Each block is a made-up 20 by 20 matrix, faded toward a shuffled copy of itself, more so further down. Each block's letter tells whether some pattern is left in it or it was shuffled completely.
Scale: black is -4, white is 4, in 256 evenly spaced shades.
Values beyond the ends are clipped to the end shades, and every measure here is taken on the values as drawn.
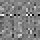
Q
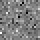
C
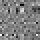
Q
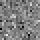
C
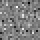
C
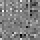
Q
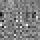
Q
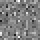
Q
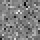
C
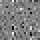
Q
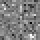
Q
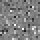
C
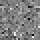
C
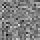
Q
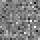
C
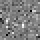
C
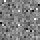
C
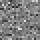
C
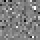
Q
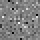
C
